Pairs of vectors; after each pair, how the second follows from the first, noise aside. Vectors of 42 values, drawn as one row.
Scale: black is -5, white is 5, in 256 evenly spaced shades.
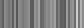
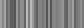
wrapped around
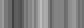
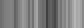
wrapped around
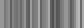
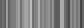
shuffled
